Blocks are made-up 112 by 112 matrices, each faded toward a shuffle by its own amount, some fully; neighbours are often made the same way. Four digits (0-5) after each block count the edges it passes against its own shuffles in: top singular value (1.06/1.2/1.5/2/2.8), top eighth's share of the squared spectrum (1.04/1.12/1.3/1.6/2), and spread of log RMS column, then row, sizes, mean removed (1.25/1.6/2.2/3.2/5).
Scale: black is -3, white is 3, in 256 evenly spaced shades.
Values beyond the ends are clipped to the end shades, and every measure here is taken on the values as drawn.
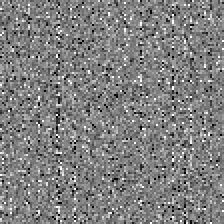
1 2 3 0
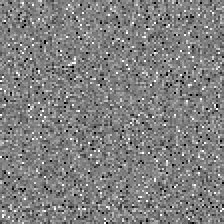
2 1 0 0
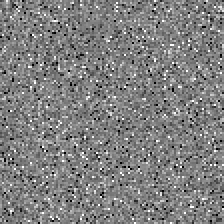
0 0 0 0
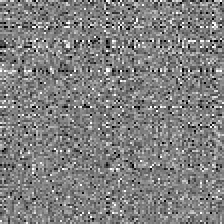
5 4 3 3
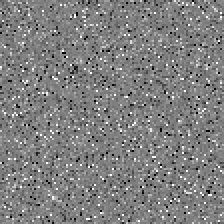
0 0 0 0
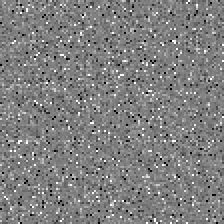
2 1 0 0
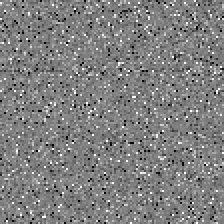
2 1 0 0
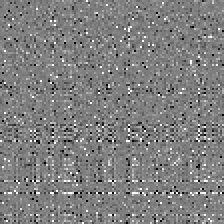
5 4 2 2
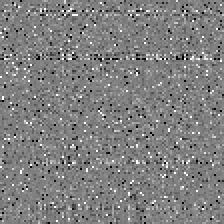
4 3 0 2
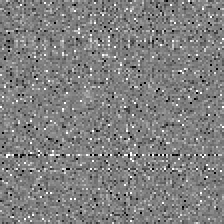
4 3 1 2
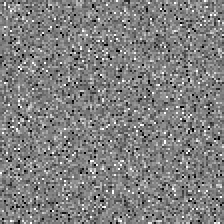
0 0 1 0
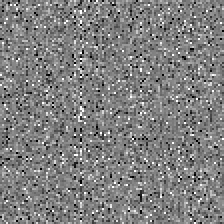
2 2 2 0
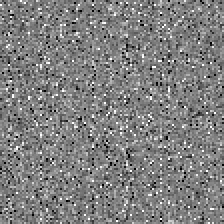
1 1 2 0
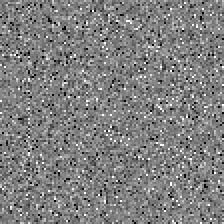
0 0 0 0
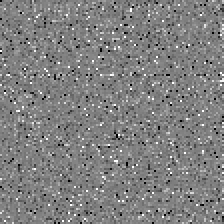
3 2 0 1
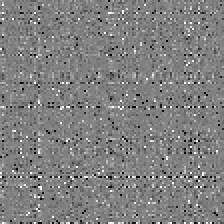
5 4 2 3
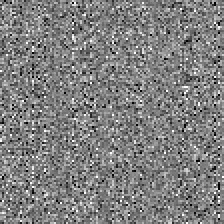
1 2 3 0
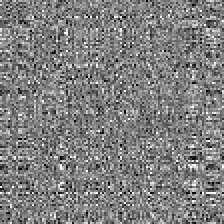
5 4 3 3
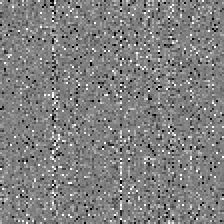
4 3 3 0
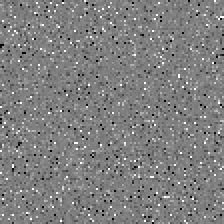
0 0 0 0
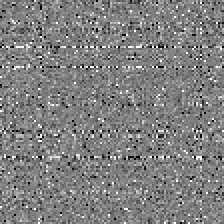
5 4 2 3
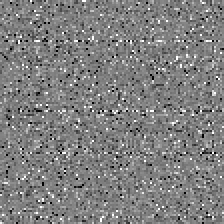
4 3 1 2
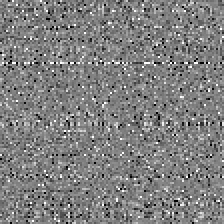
4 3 1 2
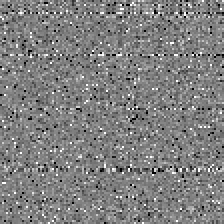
4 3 1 2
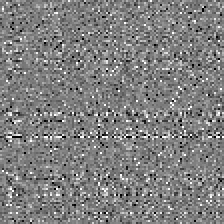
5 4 2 3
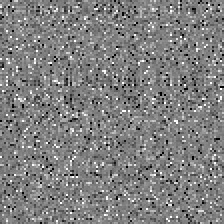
3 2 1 1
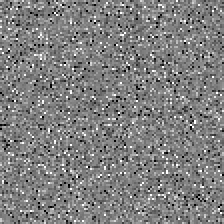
2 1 0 0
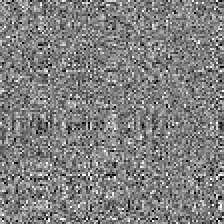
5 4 3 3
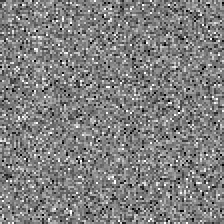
0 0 0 0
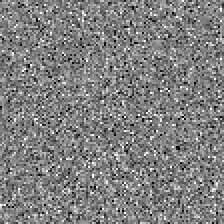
3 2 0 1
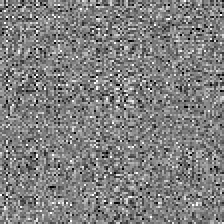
5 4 3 3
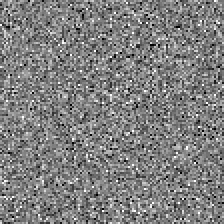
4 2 1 1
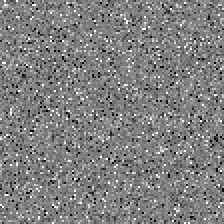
2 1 0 1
